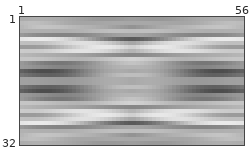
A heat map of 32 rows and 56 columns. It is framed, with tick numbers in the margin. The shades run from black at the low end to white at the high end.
Its left and right halves mirror each other, and so do its top and bottom. The grain runs across in streaks. The centre is the calmest part.
